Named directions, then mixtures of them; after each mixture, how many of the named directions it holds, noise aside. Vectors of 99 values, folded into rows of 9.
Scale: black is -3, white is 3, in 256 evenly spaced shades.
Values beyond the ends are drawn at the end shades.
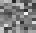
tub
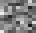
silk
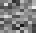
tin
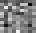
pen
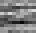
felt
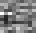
three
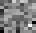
three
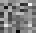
one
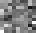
two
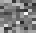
one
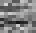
two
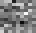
three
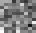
three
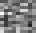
three
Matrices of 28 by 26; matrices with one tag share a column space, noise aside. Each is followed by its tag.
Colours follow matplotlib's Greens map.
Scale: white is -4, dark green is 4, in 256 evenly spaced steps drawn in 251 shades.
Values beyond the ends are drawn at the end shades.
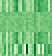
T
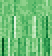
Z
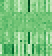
T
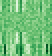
T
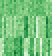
Z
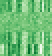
T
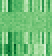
T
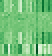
T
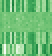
T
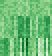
Z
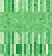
T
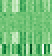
T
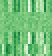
T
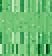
T
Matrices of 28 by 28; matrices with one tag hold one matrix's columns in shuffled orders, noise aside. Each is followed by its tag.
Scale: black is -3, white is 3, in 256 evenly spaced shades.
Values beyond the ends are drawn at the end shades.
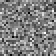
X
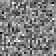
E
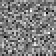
X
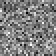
X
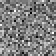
X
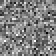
E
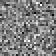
E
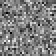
E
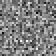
E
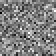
X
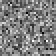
E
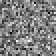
E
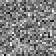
X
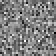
E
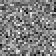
X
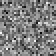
E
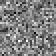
E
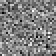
X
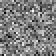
X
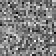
E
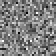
E
